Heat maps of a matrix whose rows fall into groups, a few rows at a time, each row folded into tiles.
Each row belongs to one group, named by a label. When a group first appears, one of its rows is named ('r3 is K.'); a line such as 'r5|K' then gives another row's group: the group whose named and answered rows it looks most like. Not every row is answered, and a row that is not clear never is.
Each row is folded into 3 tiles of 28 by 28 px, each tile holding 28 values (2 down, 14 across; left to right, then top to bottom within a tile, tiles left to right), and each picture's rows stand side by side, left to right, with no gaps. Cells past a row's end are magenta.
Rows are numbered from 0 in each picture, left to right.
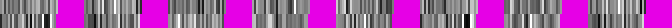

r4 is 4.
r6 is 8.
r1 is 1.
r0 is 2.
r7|1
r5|2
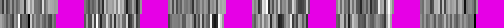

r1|2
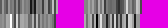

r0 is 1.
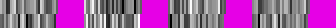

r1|4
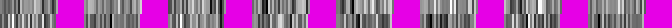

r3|8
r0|2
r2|2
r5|1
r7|1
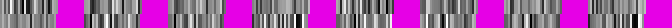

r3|2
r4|4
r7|2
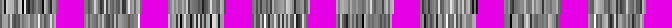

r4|1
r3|2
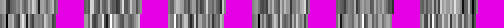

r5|2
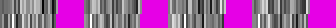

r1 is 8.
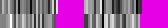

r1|4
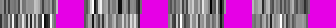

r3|4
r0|2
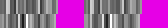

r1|8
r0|8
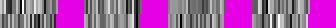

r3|8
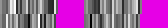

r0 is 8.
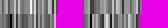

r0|1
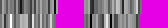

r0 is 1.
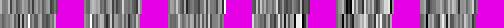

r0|4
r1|8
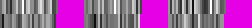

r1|1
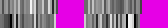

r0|1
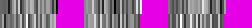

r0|1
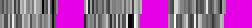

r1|2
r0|2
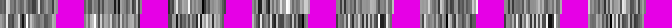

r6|2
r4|2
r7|4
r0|8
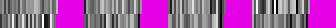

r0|2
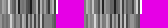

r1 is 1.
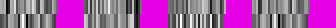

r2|2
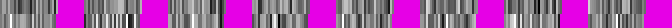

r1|2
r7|4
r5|8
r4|8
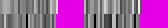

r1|1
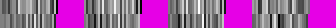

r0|1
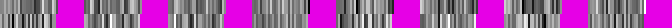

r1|8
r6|4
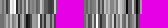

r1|2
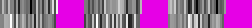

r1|2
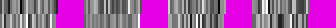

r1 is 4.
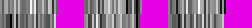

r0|1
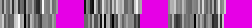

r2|1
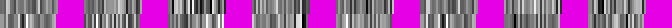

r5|8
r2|4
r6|1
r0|8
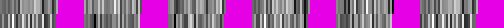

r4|1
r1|1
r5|2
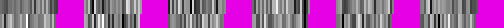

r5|4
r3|2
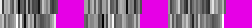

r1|4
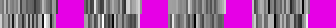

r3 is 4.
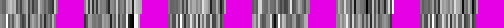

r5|2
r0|8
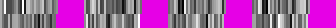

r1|4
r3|8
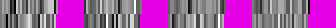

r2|1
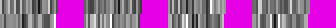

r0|4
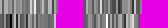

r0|1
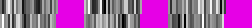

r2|1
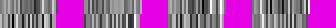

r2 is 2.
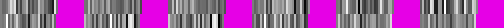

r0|8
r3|2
